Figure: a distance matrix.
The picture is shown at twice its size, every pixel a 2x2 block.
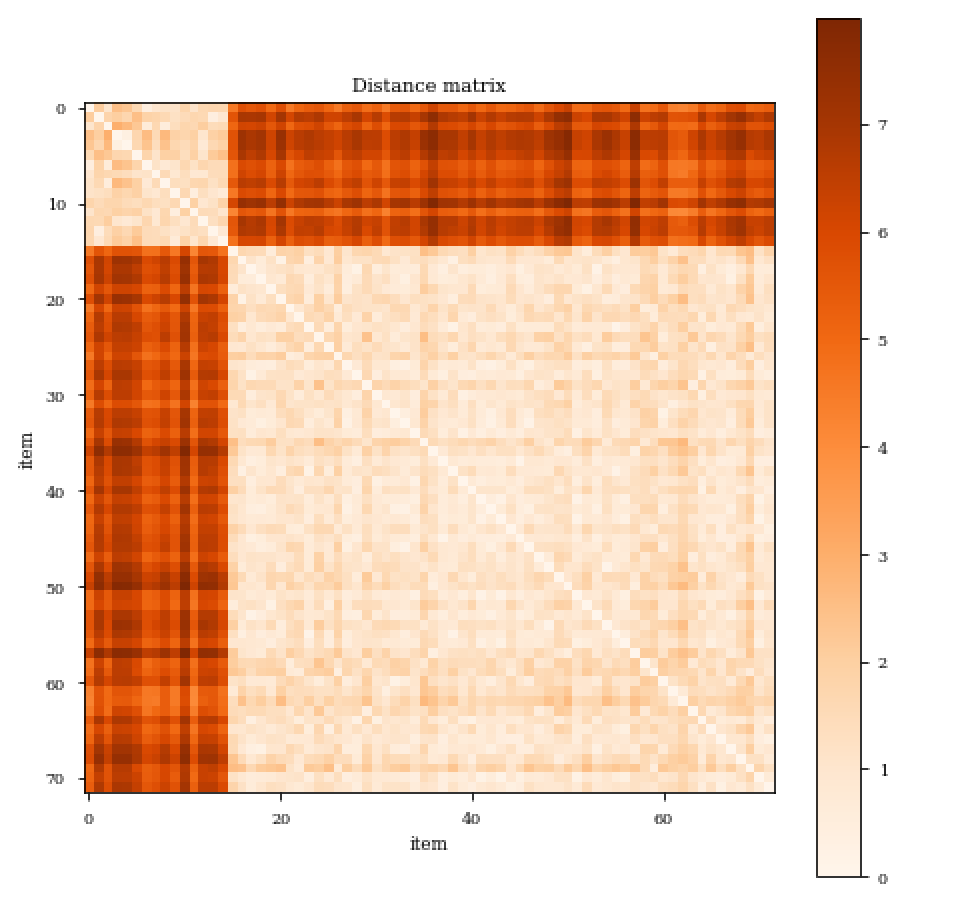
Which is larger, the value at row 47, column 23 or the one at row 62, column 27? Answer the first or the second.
the second
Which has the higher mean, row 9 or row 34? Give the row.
9
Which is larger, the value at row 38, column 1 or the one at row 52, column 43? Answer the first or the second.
the first
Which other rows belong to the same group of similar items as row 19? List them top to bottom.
15, 16, 17, 18, 20, 21, 22, 23, 24, 25, 26, 27, 28, 29, 30, 31, 32, 33, 34, 35, 36, 37, 38, 39, 40, 41, 42, 43, 44, 45, 46, 47, 48, 49, 50, 51, 52, 53, 54, 55, 56, 57, 58, 59, 60, 61, 62, 63, 64, 65, 66, 67, 68, 69, 70, 71
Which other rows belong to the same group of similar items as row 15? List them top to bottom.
16, 17, 18, 19, 20, 21, 22, 23, 24, 25, 26, 27, 28, 29, 30, 31, 32, 33, 34, 35, 36, 37, 38, 39, 40, 41, 42, 43, 44, 45, 46, 47, 48, 49, 50, 51, 52, 53, 54, 55, 56, 57, 58, 59, 60, 61, 62, 63, 64, 65, 66, 67, 68, 69, 70, 71
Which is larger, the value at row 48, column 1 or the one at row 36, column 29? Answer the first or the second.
the first
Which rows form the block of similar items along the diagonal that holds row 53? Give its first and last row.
15 to 71
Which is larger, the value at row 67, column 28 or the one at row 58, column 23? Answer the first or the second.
the second
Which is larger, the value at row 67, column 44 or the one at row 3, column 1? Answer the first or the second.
the second
